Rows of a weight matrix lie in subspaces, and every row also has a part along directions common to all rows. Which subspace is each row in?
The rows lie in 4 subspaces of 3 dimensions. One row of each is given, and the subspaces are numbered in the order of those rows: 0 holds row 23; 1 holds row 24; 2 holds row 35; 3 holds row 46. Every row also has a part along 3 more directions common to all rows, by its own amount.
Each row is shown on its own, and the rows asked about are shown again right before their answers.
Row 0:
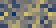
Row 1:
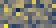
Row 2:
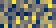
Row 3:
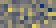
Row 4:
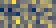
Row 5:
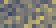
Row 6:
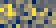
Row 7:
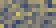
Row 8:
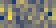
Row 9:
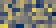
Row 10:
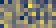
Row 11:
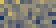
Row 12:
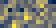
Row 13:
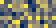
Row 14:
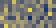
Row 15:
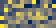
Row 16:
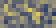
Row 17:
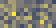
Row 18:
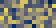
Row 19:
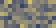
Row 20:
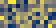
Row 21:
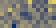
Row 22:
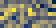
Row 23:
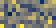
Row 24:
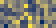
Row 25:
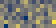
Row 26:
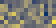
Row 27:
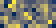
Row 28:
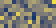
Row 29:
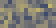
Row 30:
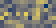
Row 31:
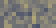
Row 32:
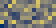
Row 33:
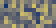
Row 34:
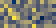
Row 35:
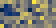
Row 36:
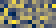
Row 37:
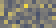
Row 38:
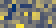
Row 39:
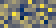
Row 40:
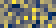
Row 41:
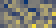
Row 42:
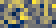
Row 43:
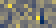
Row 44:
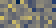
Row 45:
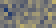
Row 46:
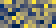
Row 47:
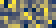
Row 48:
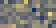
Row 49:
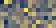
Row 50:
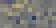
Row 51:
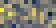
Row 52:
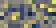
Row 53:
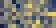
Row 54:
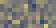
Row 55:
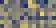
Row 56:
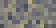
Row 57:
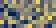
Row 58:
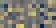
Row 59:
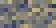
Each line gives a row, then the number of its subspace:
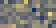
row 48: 2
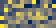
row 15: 3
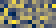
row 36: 3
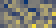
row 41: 1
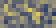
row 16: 1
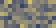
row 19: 1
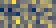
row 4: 2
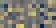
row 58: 0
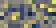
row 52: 0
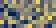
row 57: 3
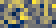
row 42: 3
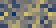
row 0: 0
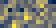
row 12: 0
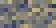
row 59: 2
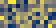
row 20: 2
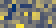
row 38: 0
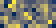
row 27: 1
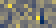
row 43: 1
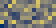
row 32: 3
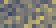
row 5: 3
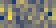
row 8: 2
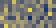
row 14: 2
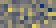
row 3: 0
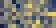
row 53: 0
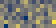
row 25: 3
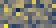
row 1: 3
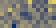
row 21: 0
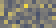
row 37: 3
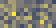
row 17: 0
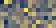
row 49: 1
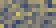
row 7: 2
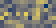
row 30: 0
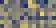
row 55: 1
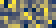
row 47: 1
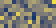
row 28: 2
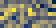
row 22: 0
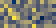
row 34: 3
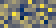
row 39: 0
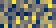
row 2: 2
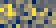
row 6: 2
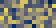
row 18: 3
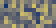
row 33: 1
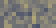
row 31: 2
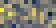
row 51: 2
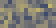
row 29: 0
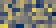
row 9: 3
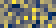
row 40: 2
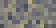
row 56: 1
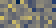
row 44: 1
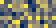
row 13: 1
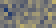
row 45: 0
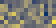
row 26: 3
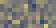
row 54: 1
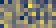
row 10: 1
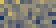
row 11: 3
